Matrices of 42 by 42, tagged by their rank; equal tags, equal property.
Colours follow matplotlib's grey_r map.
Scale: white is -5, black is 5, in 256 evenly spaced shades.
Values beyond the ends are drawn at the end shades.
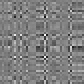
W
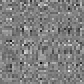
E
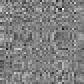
E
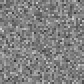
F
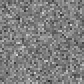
F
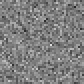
F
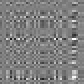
W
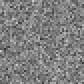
F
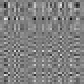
W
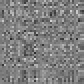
E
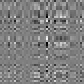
W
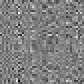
E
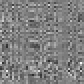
E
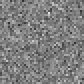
F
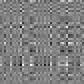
W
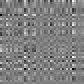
W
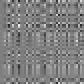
W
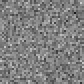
F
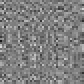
E
